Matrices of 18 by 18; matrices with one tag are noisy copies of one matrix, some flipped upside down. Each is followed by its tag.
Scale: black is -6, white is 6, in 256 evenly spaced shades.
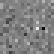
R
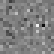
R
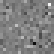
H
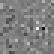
R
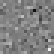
H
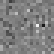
R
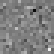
H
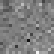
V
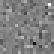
H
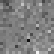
V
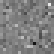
H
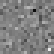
H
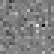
R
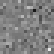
H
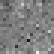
V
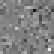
H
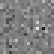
R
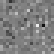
R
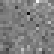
V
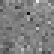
V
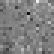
V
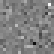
H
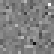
H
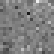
V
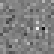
R
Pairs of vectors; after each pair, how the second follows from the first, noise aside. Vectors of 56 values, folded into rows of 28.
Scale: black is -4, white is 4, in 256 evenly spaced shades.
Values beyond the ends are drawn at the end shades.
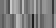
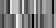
scaled up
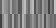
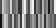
scaled up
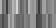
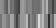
reversed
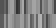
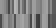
reversed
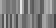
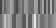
reversed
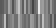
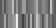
reversed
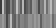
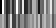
scaled up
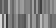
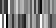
scaled up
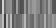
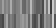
reversed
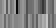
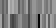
reversed
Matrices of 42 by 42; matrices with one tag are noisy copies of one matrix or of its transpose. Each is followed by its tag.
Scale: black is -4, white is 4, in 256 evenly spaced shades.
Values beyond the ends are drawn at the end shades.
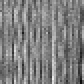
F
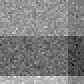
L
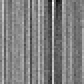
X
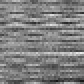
F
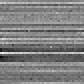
X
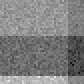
L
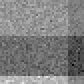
L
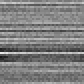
X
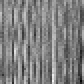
F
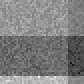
L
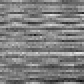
F
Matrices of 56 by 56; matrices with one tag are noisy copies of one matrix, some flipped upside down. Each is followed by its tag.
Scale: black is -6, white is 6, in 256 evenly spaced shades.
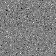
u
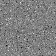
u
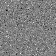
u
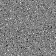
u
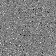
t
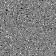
u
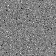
u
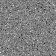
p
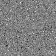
u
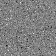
u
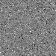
p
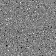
u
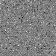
p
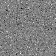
u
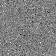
t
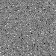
p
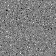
u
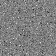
t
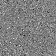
t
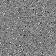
t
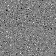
u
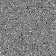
p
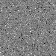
p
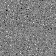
u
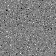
u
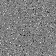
t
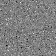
u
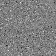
u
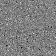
u
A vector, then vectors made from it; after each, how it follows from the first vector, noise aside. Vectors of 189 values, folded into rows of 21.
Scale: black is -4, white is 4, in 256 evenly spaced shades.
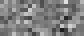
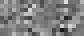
copied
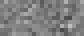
shrunk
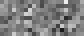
copied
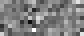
wrapped around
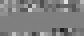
partly zeroed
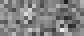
sign-scrambled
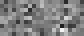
negated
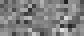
negated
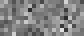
sign-scrambled
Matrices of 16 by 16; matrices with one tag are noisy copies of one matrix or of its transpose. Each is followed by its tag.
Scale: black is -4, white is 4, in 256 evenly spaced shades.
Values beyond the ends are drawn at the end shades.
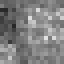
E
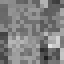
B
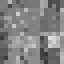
B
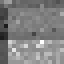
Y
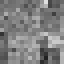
B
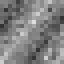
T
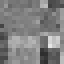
B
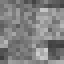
B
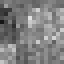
E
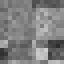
B
